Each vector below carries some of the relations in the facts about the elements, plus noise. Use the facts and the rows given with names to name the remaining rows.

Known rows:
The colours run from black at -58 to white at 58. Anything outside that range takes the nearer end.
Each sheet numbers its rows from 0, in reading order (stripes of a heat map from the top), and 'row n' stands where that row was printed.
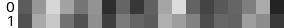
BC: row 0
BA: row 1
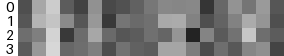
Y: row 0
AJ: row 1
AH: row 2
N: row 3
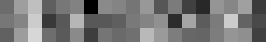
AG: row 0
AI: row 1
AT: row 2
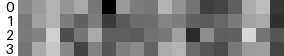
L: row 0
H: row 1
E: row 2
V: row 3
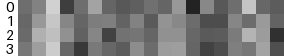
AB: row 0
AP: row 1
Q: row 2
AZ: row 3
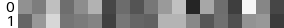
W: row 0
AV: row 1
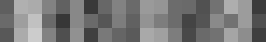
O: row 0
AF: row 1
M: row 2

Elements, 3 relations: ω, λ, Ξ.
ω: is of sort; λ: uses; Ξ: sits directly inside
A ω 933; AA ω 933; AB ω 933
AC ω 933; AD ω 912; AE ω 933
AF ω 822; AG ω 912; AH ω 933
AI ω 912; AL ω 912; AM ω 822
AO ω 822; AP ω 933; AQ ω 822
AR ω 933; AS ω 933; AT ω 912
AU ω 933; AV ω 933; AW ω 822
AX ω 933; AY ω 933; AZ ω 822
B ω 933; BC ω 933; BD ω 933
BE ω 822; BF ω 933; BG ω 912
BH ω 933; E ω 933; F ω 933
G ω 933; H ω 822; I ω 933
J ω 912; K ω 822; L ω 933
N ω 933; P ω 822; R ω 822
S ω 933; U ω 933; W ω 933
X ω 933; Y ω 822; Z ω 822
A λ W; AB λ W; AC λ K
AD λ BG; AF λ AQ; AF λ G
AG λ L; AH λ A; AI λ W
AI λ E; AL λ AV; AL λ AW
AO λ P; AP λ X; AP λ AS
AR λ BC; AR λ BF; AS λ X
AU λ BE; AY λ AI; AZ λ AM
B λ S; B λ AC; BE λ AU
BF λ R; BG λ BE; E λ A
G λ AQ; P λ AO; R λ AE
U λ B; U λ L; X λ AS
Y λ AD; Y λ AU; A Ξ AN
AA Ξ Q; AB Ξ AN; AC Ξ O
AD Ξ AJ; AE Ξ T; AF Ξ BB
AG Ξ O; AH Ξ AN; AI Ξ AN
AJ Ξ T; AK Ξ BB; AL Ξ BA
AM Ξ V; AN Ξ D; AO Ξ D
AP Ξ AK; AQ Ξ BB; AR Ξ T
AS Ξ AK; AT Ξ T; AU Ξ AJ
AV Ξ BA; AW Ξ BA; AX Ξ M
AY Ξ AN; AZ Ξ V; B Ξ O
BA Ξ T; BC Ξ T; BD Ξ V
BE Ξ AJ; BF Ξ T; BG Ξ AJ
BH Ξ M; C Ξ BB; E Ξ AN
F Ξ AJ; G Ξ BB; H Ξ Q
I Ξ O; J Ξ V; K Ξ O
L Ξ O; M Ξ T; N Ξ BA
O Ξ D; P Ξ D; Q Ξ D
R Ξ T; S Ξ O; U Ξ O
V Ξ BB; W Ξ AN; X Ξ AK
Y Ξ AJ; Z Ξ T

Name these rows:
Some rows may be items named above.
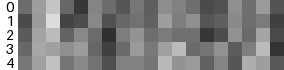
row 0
AF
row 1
AL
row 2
U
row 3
S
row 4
AE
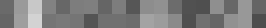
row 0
AP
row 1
BF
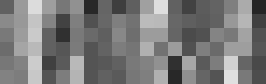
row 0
BC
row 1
AM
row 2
AZ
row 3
R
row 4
AI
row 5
A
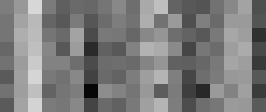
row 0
BD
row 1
R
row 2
AN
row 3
BE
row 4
AA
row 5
F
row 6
AG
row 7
F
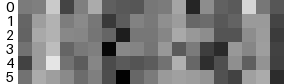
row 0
E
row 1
I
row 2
AC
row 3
AG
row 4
AR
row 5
K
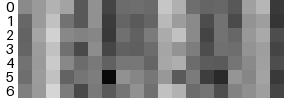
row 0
AQ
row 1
AW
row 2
AU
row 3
Z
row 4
G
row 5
AG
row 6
J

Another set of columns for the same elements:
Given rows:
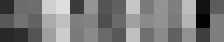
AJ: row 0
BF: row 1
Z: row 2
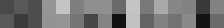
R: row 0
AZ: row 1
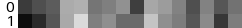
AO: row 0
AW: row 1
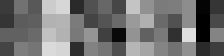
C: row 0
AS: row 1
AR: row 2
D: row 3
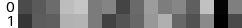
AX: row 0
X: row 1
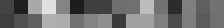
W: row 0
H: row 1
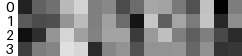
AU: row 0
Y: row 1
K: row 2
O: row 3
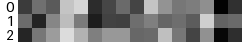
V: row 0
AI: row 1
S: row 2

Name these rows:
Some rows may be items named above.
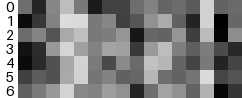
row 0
AI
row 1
BC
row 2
U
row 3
K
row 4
AQ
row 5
AT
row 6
B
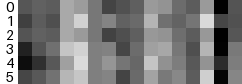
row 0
BD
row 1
AT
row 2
BD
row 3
AV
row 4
BE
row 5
F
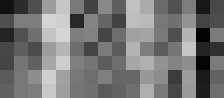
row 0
AM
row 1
AN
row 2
AV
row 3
J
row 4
AE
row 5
I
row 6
AA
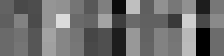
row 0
AF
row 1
AG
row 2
AP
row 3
AP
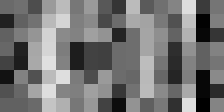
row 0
AL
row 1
AU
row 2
B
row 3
A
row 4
W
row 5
L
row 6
AC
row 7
AR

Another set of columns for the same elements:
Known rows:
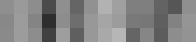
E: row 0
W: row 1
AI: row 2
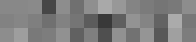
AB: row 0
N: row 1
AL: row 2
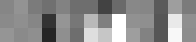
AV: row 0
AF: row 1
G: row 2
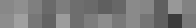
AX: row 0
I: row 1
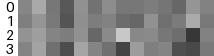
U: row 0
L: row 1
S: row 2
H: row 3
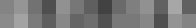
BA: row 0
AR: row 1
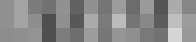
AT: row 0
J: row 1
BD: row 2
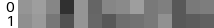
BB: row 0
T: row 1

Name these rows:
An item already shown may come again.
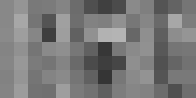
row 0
BF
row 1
AG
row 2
AI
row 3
AW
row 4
BF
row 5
AW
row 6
K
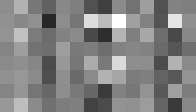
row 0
Y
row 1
G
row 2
BE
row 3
K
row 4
AQ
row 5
E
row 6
Z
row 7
AU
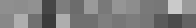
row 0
BD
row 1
O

